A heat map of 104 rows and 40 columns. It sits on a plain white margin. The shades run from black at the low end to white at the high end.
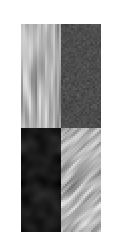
The table splits into 2 rows of 2 panels. Panel 1,1: high, streaked downward. Panel 1,2: low, fine-grained, faint in contrast. Panel 2,1: very low, blotchy, faint in contrast. Panel 2,2: high, slanting up to the right.
